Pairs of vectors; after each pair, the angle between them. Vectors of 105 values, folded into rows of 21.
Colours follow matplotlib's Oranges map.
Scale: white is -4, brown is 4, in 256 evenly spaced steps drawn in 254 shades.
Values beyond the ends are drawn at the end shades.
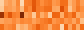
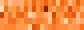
partly aligned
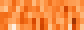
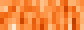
nearly parallel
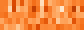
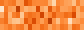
orthogonal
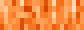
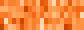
partly aligned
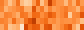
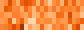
nearly opposite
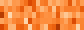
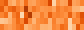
orthogonal
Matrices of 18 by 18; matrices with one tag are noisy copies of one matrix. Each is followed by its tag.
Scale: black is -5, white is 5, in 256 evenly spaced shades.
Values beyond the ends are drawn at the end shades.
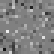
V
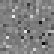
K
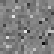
K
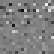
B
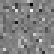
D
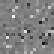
K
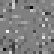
V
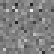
D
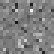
D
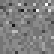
B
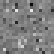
D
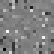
V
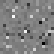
K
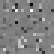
D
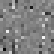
V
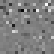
B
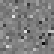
K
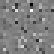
D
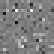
D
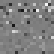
B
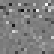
B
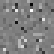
D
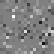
K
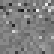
B
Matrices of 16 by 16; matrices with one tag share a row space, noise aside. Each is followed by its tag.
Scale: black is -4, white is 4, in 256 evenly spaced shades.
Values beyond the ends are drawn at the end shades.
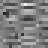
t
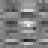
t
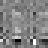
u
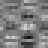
t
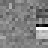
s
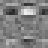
t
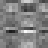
t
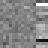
s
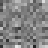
u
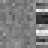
s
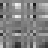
u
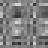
u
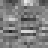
t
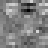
t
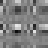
u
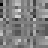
u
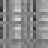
u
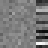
s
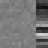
s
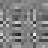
u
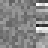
s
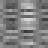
t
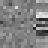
s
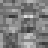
t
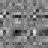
u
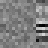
s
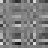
u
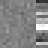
s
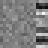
s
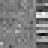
s
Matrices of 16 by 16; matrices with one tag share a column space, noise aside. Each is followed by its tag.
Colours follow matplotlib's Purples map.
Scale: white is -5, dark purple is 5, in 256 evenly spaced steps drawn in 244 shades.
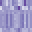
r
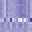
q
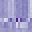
q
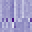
q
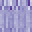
r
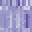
r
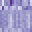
r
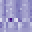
q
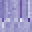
q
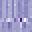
q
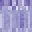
r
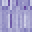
r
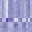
q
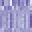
r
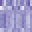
r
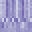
q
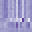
q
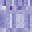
r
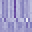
q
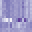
q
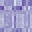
r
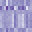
r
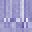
q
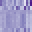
r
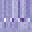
q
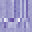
q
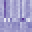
q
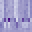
q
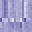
q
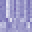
q
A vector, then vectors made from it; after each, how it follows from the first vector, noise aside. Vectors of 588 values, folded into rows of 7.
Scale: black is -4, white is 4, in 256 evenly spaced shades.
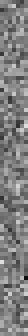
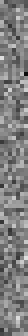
wrapped around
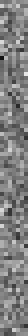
reversed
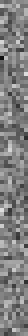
reversed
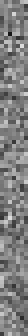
wrapped around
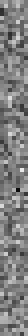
wrapped around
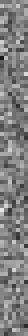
reversed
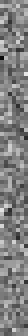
reversed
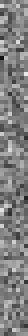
reversed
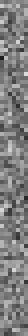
reversed
